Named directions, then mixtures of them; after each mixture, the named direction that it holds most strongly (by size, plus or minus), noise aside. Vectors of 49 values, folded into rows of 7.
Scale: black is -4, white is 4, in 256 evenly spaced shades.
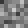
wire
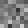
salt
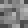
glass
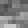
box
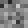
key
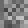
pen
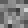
salt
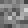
glass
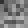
wire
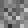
pen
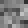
glass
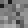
key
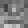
box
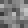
glass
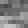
box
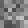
pen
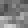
box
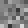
salt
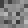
key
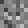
pen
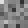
wire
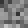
wire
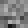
box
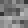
box
